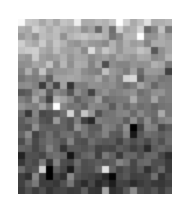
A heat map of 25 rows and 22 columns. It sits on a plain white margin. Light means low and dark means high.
The grain is fine, like static. The top left is the ninth with the lowest average. The values follow a bell shape. The field climbs toward the bottom.
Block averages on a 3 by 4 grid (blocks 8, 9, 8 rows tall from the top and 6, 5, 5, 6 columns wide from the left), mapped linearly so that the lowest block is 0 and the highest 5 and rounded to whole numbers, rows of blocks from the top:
0 0 1 1 / 3 3 3 3 / 5 5 5 5
